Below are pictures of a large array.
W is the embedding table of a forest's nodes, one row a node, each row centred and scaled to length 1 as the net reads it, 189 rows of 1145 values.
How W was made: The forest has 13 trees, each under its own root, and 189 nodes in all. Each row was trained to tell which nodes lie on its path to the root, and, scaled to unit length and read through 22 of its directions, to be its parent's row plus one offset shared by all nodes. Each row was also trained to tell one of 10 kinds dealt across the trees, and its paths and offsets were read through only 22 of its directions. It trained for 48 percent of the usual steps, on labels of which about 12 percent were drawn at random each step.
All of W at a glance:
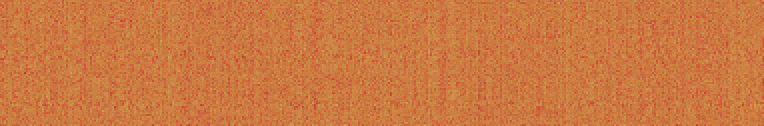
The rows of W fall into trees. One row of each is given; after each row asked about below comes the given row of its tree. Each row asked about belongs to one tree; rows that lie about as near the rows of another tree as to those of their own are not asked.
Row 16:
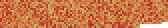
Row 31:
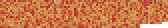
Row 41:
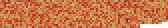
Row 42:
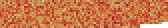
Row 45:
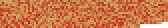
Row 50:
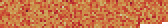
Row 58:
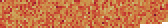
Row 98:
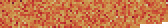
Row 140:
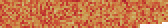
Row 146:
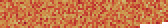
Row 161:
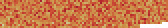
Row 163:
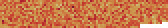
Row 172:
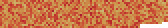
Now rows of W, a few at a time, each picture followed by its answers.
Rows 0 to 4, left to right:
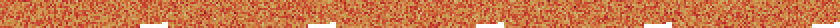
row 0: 31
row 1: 45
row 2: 41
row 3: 50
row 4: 50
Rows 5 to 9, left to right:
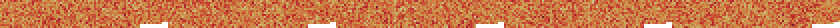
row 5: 161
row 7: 42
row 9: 16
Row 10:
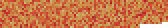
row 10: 163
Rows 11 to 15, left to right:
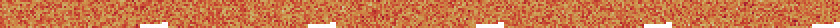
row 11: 41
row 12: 161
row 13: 161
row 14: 16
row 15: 50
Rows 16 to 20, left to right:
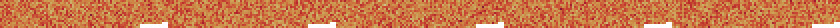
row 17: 146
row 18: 163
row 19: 45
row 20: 163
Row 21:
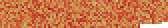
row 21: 172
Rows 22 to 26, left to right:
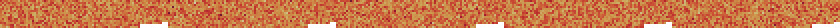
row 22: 58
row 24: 161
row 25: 41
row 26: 161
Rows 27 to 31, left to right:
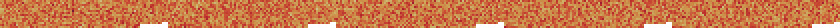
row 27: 50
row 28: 45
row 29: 50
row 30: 31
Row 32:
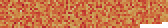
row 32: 31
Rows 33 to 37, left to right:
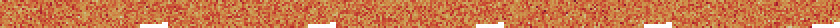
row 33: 161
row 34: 16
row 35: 41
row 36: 98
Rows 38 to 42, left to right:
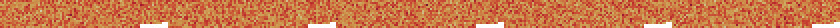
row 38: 42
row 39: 31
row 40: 58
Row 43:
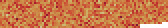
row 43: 58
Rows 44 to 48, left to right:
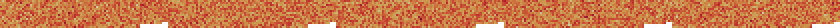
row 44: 163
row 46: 42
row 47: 146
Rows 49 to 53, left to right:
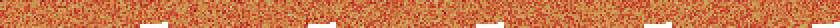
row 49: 42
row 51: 58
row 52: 31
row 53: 163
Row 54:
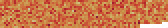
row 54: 140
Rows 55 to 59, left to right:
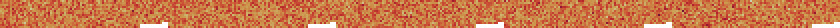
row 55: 146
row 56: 31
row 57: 50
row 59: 140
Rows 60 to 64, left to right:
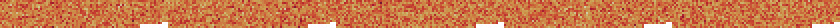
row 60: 58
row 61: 42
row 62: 161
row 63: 161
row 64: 58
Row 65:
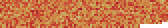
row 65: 98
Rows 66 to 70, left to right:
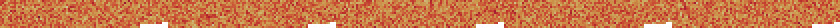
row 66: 161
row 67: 16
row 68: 58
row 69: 16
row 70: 146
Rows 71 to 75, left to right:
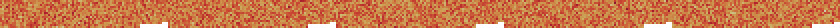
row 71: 163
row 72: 172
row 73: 41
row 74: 161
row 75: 163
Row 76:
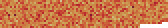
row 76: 50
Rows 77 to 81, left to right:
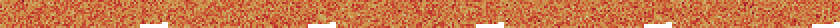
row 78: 163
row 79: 58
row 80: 163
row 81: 50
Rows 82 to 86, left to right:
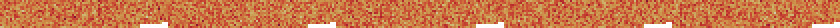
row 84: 161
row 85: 50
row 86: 172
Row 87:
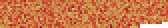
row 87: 161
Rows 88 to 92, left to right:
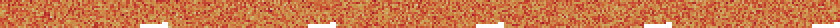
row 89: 140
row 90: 45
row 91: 163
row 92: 16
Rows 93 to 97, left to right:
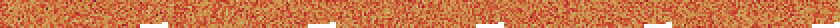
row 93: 45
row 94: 42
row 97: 31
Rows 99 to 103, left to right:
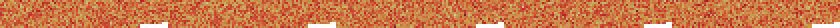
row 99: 98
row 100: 42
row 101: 140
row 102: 58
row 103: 161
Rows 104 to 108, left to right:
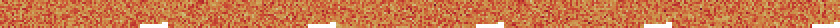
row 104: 42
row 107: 140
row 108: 45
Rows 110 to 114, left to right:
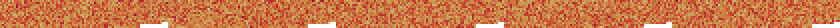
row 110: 58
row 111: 42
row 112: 41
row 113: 50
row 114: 98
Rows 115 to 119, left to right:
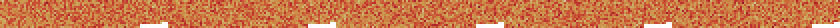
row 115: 172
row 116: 45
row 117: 58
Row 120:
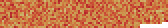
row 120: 16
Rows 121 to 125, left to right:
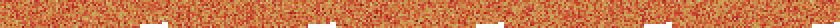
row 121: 140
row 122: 172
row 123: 161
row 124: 50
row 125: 50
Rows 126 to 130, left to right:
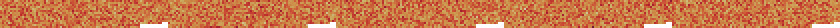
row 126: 50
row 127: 172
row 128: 140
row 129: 163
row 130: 172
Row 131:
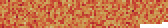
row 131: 146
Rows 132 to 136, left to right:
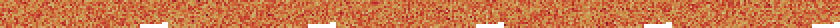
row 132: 98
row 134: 50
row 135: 161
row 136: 58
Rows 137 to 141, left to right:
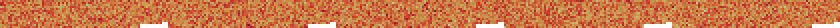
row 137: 98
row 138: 58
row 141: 163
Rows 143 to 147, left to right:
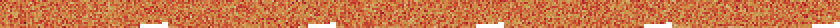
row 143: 58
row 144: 161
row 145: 163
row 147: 163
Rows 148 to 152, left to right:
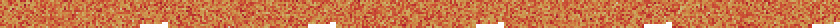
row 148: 161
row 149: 50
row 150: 163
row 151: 31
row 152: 45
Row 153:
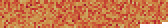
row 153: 58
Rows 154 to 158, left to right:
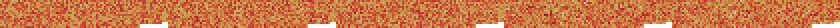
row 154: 31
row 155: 31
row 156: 42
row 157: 42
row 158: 42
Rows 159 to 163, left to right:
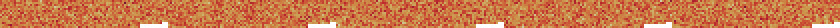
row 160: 42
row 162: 98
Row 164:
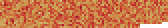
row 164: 50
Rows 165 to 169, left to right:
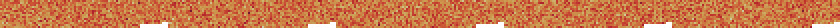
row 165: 58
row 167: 98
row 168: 50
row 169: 42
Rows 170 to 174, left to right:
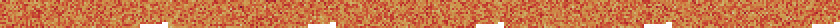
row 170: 98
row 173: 31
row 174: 163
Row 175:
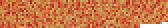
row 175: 146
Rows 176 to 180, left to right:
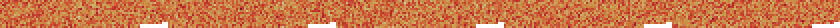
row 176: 98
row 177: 172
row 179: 163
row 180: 58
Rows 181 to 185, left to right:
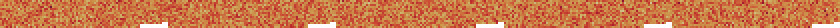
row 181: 98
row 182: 16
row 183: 16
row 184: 172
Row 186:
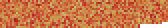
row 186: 98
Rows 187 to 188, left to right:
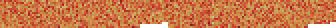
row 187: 140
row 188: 98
